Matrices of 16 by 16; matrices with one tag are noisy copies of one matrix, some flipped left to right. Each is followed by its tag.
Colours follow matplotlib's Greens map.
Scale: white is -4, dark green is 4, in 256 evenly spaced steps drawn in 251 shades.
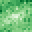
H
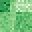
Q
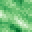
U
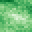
H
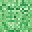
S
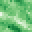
U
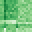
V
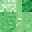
Q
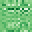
S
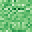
S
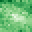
H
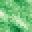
U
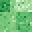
Q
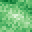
H
